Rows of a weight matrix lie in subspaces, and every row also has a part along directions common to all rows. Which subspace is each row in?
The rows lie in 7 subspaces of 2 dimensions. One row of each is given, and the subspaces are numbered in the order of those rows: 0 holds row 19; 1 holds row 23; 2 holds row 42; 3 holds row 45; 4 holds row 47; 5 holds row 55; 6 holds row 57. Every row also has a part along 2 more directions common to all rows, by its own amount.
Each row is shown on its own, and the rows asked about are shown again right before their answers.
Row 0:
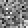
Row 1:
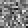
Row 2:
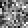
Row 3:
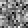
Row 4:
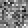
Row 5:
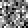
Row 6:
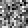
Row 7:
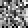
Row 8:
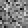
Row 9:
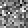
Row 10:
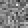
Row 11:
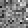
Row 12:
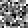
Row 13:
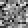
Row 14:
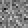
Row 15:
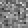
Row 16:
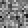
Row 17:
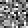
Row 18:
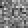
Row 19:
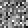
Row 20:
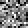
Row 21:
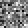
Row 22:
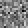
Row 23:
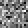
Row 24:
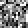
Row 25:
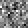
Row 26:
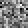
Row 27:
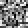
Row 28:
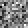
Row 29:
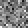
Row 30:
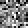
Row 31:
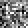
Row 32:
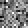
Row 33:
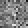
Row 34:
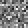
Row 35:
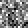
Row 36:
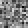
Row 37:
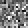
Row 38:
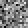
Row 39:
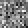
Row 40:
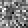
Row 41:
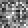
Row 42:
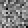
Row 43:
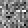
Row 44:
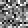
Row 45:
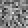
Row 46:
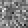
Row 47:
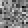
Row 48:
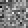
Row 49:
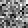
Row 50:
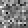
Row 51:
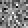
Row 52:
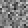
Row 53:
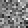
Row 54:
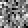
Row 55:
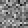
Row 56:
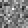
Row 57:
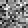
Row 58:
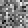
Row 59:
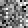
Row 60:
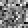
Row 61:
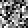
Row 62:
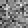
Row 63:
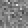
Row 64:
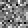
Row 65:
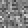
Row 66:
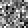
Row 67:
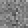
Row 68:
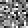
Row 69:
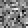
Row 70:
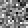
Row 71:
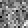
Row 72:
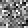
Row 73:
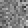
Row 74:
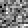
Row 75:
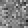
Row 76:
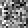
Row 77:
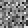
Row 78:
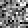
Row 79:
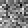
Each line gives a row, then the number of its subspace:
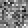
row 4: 6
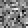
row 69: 3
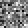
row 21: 5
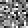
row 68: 4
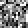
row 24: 3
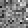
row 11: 2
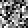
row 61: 1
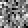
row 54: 1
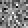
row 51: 3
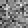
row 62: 6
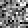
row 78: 2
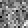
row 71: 0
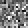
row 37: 1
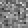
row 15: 4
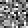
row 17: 4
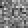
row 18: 4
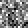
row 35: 0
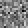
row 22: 4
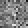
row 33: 5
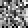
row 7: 2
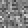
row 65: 3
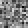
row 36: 4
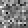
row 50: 5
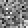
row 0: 2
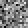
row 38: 6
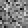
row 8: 6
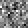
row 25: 0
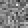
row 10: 2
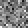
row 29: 5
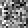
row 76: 4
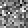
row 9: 4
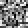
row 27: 6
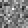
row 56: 1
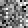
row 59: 0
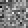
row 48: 2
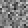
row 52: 0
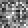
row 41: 4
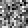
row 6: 2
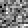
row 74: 3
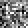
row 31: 6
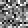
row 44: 5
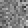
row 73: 0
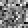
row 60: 1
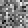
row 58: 0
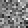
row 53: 2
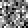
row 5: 1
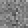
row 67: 5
